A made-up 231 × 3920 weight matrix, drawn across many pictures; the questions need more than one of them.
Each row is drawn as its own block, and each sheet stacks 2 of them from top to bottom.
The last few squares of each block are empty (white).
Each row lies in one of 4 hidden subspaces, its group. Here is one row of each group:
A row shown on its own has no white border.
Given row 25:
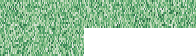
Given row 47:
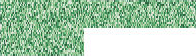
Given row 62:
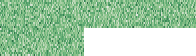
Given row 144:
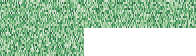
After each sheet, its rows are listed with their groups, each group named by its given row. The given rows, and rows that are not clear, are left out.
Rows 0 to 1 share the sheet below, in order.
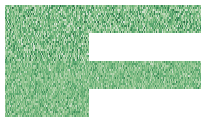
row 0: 25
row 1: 47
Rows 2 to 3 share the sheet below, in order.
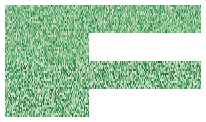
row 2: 25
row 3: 144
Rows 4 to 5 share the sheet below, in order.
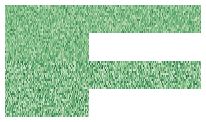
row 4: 25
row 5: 144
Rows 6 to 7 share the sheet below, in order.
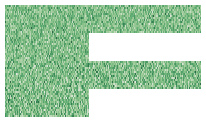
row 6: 25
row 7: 62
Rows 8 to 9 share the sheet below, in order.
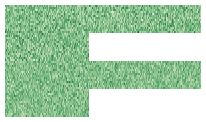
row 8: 62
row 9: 25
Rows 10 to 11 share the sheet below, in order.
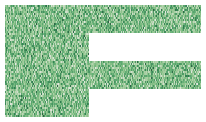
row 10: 25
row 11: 47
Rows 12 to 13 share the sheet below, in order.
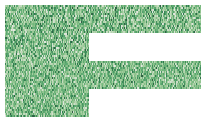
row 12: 25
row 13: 62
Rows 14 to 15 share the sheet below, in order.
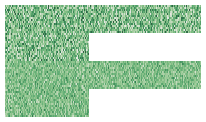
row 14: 25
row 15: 62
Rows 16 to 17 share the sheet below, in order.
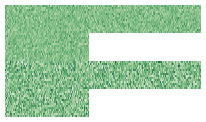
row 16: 25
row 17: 144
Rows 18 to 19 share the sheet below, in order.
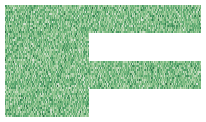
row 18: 62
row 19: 47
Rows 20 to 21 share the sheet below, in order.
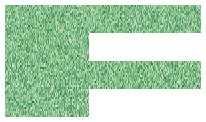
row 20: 47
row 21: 25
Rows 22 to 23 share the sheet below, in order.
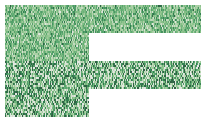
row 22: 144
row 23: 62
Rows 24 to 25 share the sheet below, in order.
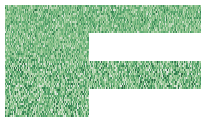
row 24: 62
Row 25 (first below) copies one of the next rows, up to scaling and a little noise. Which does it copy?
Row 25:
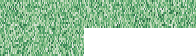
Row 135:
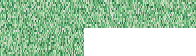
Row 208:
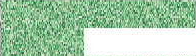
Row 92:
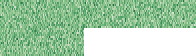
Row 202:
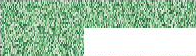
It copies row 202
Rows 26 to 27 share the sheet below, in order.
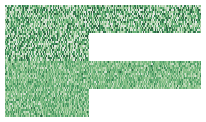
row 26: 25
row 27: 25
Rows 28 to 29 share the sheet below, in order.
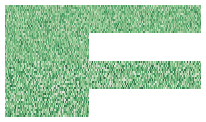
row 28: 47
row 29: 25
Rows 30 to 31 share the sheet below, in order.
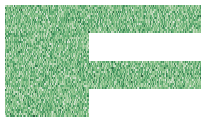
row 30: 47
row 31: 62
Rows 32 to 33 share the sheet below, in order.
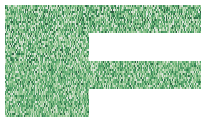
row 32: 62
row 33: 47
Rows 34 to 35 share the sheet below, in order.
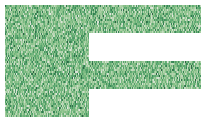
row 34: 47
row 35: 144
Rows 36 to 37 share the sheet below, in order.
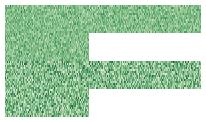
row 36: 144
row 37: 144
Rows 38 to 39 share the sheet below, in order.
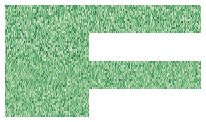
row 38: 47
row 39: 25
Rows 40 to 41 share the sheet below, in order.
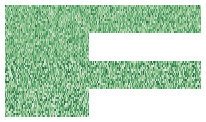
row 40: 47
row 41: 25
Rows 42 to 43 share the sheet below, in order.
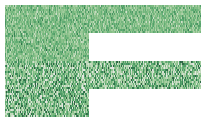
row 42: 47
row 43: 62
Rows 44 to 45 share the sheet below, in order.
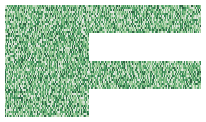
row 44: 62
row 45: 47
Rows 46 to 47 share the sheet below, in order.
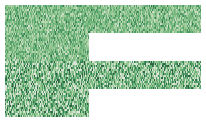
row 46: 47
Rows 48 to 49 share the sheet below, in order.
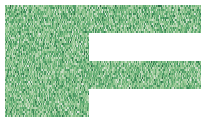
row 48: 144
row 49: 47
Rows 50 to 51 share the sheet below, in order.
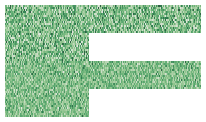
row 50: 144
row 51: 144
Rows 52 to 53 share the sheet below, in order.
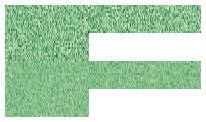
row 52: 25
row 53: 25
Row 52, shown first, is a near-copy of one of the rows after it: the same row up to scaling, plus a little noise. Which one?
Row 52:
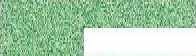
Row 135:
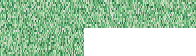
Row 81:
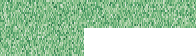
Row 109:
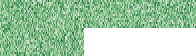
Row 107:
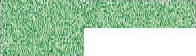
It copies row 107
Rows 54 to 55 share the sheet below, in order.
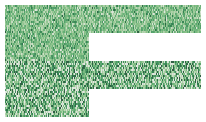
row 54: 62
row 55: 144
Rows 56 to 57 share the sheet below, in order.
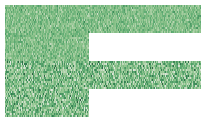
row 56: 47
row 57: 144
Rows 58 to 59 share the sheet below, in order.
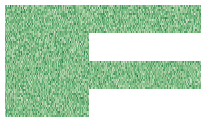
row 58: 144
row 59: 47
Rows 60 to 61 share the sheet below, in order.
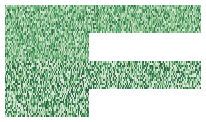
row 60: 25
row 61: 25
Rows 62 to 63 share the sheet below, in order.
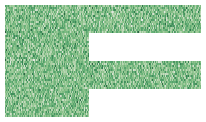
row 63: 144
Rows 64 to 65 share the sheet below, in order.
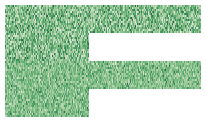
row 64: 47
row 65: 25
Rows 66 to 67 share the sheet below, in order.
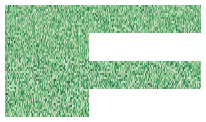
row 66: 62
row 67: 25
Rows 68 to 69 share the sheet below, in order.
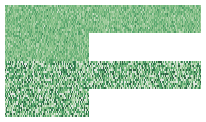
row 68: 62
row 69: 144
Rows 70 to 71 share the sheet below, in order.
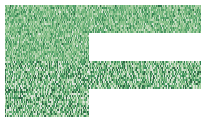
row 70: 144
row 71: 47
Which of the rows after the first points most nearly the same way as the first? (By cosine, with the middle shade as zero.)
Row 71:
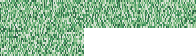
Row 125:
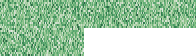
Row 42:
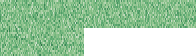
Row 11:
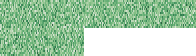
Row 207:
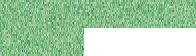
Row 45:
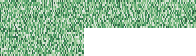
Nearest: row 45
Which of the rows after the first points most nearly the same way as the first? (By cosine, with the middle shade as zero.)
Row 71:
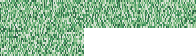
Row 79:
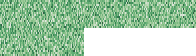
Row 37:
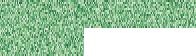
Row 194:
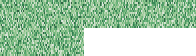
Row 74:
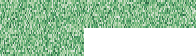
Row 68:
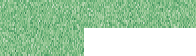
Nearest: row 79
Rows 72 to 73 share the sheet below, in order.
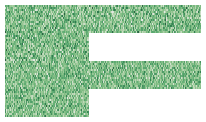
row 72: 62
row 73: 47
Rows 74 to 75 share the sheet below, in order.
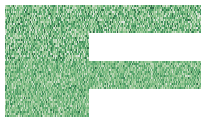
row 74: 47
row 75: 47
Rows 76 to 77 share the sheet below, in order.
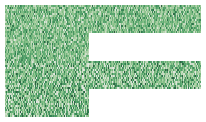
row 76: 25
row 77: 62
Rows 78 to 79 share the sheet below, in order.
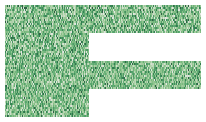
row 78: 144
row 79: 47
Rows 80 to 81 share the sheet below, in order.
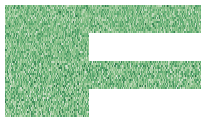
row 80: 144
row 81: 25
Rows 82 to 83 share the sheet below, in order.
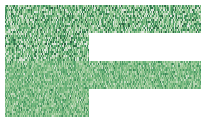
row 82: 25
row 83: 144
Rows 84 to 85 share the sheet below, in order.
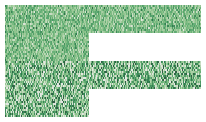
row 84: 62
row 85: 25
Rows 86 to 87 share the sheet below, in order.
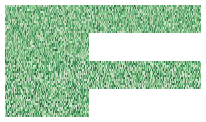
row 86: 25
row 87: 47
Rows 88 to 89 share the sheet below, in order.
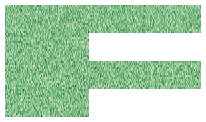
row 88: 47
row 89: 47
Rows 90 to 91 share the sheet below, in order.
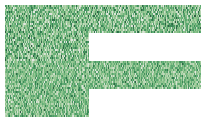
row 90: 62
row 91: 62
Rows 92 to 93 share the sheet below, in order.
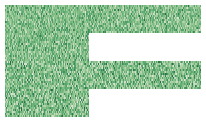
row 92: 25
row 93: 144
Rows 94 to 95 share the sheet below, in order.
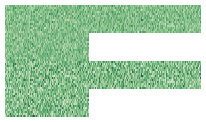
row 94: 62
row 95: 62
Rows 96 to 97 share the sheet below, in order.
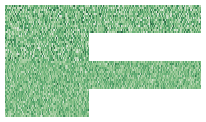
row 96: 25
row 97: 25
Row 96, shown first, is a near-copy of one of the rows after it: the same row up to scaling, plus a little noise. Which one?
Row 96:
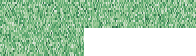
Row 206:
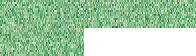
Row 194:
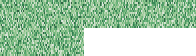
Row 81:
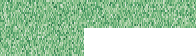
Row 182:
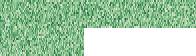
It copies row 206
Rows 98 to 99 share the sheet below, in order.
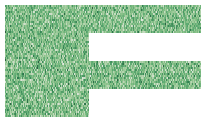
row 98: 62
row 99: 25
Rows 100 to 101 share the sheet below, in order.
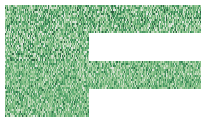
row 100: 62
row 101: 62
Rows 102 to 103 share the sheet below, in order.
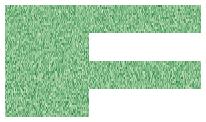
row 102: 144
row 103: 47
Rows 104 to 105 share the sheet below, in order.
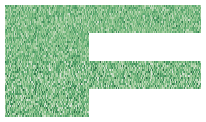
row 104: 47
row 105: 47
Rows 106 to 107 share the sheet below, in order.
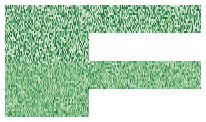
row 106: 144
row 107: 25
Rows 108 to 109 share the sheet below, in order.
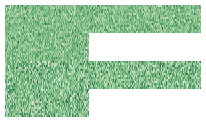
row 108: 144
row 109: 25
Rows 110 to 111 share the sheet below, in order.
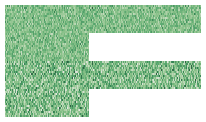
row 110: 144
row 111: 144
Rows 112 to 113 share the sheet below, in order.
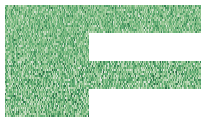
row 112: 25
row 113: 25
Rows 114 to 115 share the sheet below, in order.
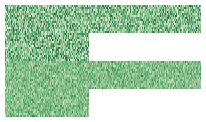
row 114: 25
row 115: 62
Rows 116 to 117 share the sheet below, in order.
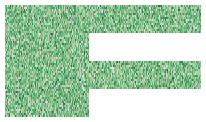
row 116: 144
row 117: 62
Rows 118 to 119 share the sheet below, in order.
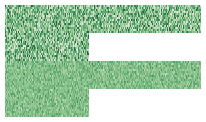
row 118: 25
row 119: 144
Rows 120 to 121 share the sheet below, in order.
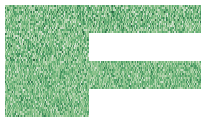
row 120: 62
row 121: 47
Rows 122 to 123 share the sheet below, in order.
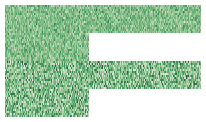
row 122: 25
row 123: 144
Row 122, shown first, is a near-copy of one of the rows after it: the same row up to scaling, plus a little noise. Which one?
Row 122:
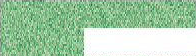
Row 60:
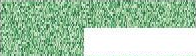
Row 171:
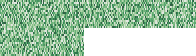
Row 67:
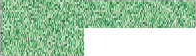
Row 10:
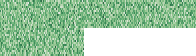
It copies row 10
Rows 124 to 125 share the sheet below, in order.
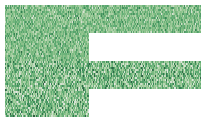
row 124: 144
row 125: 62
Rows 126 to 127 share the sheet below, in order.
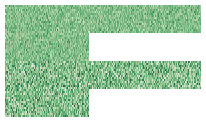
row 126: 47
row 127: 25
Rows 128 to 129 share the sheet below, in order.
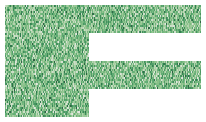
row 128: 62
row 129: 47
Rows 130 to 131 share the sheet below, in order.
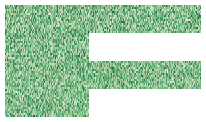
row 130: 47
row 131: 62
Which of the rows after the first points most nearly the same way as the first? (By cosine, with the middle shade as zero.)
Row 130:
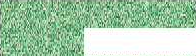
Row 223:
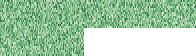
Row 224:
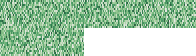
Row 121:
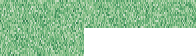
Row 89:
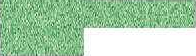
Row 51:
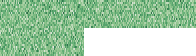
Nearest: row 89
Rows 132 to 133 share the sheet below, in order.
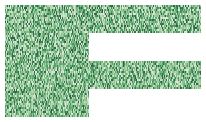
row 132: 144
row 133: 47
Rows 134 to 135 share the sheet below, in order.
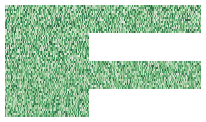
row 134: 47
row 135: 25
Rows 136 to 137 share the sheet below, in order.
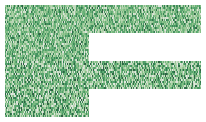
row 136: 144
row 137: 144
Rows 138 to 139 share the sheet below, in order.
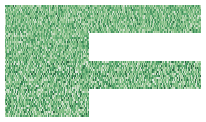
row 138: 47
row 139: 144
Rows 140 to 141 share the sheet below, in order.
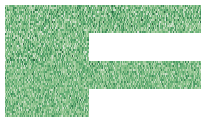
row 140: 62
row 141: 144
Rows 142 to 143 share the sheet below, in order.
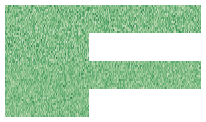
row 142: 62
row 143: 25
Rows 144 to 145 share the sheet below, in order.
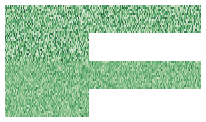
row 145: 144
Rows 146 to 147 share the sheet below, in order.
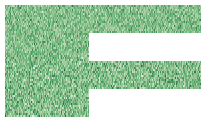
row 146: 25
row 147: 62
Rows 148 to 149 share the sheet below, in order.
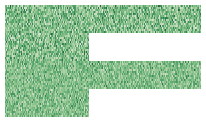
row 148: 144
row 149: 144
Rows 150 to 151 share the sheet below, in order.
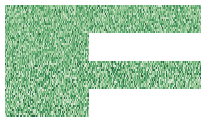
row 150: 144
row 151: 62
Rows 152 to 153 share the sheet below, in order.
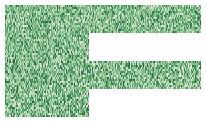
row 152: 47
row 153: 25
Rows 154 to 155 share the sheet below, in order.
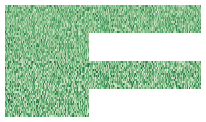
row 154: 62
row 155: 62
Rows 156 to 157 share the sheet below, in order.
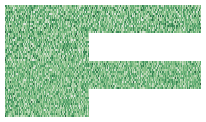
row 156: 62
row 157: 62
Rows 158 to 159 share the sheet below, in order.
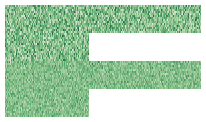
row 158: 25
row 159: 144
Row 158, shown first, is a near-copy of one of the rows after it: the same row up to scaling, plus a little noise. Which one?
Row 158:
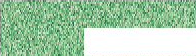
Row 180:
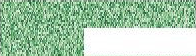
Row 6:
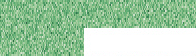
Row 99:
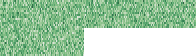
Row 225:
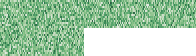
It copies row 180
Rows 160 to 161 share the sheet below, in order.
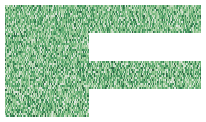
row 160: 47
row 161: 62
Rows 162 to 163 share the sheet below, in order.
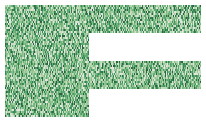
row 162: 25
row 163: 62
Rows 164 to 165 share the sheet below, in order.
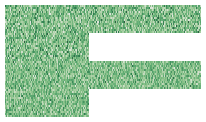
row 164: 47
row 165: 47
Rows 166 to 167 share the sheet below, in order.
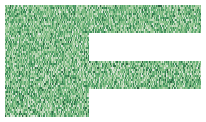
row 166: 144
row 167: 62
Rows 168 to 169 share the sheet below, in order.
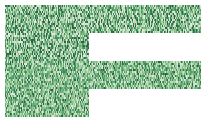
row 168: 47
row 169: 144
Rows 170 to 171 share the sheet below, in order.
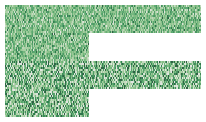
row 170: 25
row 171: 25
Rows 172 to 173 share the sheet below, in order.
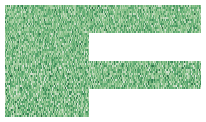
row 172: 144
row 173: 25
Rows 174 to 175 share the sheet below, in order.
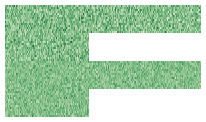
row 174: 25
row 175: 62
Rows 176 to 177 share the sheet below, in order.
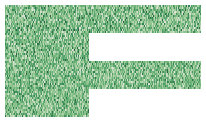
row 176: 25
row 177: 62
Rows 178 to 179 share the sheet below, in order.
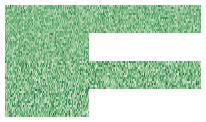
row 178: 144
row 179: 25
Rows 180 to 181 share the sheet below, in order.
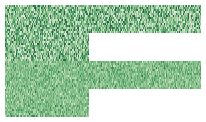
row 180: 25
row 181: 62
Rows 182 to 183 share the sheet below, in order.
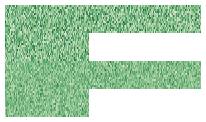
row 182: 25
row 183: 25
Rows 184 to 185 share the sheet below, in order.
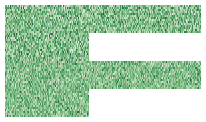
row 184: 144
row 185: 47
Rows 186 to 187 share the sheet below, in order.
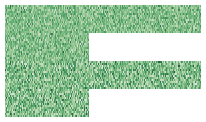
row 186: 144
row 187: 144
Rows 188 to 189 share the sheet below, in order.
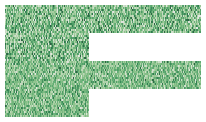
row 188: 47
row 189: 144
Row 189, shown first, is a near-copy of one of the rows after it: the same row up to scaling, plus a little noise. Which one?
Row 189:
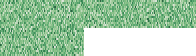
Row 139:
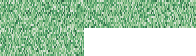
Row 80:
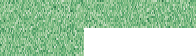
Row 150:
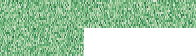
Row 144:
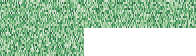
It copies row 80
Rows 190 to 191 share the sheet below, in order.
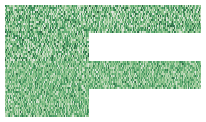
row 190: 62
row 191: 62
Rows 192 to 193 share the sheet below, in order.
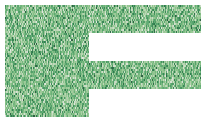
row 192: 25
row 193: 62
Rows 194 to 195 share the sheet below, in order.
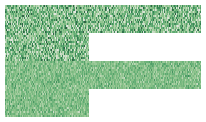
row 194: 25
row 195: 47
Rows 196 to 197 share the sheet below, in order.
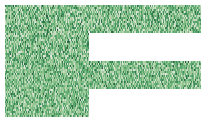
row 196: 47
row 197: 144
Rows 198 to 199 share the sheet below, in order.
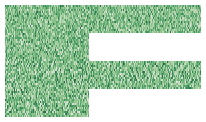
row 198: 47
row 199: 47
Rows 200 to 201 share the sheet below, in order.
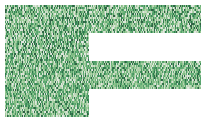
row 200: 25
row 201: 47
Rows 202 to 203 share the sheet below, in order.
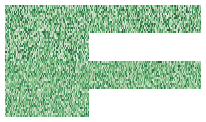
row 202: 25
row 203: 144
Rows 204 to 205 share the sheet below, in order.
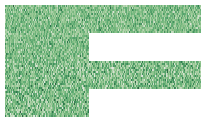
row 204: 47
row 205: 62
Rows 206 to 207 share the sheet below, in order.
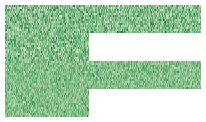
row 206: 25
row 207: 25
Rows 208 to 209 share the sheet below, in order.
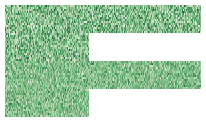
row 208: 25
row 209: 25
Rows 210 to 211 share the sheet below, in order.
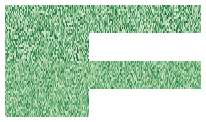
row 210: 25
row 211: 47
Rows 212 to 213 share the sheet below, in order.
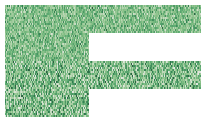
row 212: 144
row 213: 47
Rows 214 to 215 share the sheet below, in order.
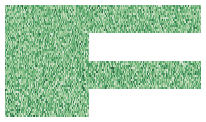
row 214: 144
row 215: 62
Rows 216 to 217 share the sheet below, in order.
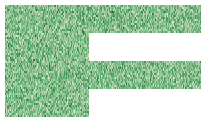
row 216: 62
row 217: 47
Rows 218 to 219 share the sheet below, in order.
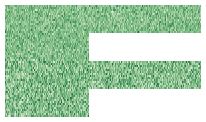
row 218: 62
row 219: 25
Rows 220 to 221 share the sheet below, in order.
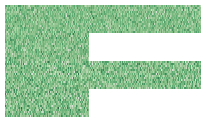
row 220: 25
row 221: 144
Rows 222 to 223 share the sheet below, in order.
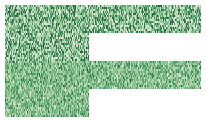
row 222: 144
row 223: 25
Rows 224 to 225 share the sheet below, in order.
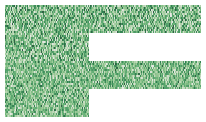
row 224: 25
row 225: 25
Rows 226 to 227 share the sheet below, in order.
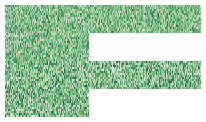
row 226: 47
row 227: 62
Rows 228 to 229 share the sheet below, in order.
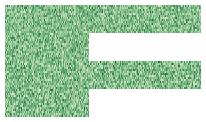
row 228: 144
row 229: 144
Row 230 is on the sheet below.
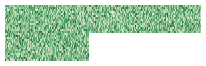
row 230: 62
